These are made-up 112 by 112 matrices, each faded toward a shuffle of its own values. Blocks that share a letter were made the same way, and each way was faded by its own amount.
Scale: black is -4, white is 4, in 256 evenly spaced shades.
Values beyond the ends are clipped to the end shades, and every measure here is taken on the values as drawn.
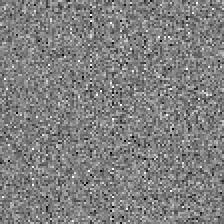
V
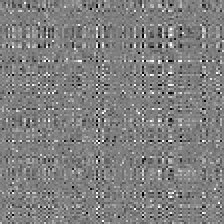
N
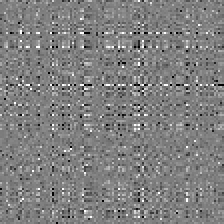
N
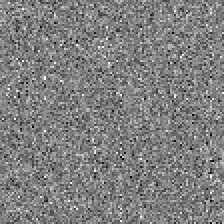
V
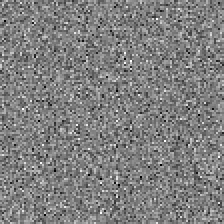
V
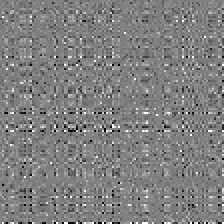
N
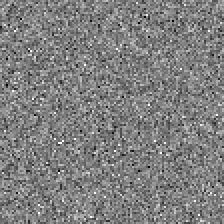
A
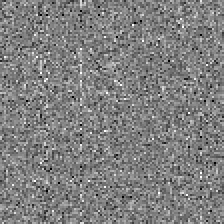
V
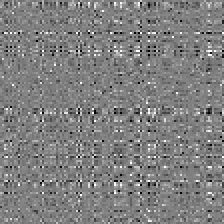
N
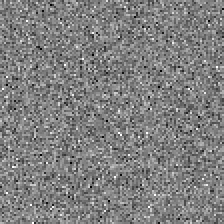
A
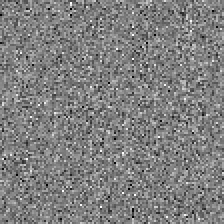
V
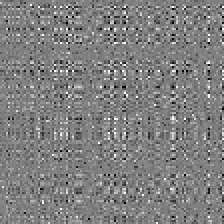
N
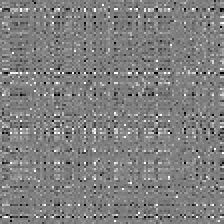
N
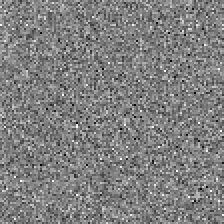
A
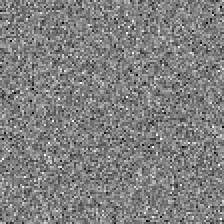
A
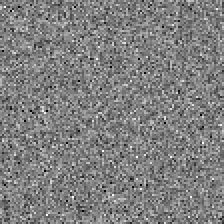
A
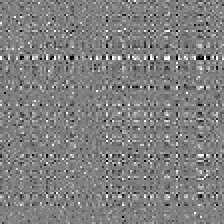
N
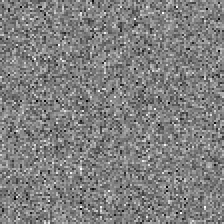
V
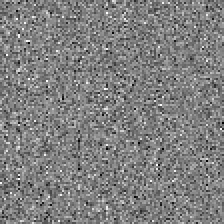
V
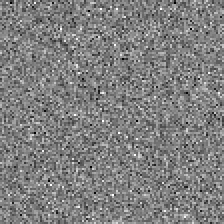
A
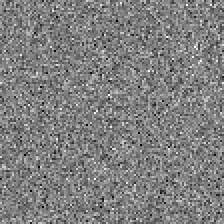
A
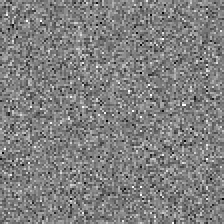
V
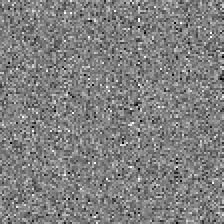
V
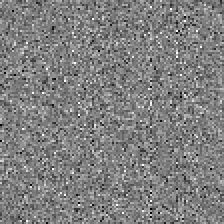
V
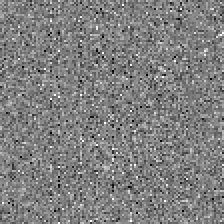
V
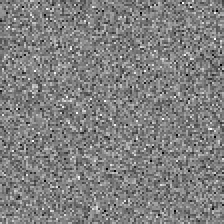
A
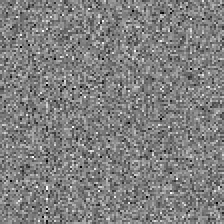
V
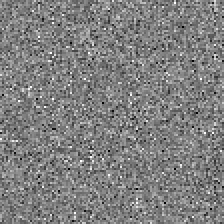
V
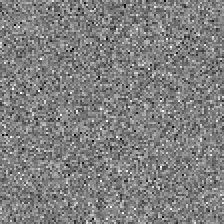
A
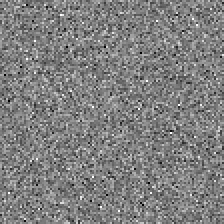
A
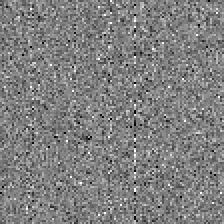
V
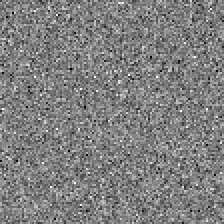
A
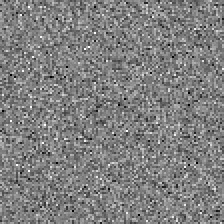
A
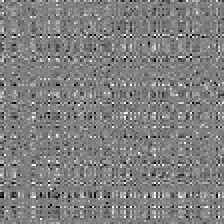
N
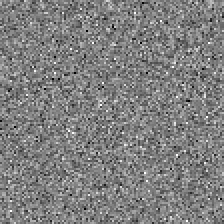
A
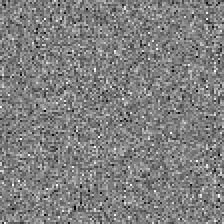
V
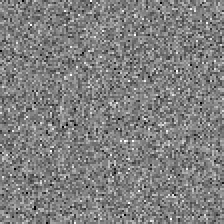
A
